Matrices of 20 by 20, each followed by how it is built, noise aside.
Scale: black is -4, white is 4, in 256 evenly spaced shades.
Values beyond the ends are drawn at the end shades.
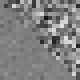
upper triangular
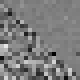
lower triangular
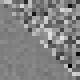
upper triangular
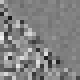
lower triangular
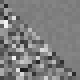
lower triangular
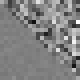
upper triangular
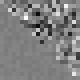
upper triangular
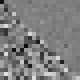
lower triangular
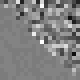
upper triangular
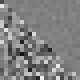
lower triangular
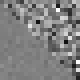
upper triangular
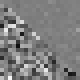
lower triangular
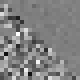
lower triangular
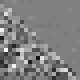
lower triangular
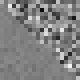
upper triangular
